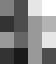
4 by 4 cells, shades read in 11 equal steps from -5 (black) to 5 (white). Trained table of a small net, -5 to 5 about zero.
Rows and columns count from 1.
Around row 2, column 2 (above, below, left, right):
-2 -1 -3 1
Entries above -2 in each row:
3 2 4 1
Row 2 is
-3 -2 1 2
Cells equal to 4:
2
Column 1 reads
0 -3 1 -3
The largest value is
5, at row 1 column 4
